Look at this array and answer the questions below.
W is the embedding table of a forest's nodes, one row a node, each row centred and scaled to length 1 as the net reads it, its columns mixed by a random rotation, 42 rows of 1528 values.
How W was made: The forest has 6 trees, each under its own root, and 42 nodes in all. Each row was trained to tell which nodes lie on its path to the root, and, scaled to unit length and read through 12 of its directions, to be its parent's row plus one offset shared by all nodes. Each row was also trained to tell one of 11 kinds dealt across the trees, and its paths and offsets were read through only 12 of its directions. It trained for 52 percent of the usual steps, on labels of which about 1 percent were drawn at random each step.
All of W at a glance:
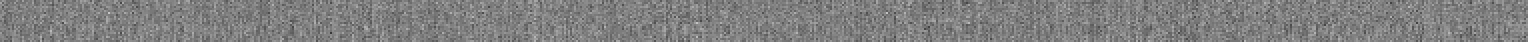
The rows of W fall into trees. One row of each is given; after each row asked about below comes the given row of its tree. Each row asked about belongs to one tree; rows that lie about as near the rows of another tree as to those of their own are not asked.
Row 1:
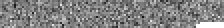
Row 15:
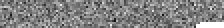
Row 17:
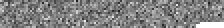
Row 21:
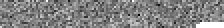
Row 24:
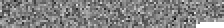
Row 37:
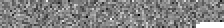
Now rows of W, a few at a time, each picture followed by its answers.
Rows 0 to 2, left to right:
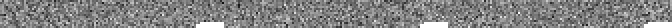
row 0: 37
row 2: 1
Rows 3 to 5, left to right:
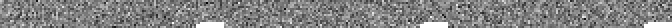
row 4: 17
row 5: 15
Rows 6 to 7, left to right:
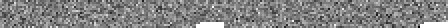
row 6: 17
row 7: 1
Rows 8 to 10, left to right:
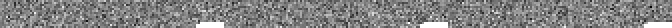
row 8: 1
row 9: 17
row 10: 17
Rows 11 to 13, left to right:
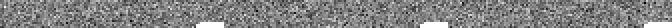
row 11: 15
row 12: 21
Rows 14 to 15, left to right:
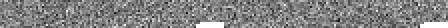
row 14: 21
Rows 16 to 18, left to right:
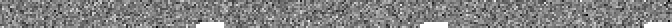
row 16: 21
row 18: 37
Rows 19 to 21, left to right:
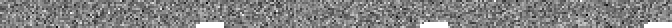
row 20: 24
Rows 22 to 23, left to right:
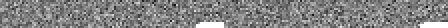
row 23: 17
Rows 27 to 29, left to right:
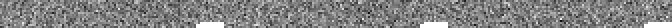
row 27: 1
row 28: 1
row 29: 15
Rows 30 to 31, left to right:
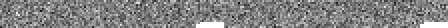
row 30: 24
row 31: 1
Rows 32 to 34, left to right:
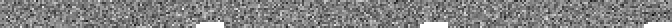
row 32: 1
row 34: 17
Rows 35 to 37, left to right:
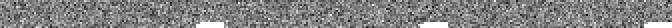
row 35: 1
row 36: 17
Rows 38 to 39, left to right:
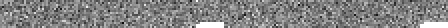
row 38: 37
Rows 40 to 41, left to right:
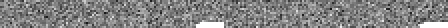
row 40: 21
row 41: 17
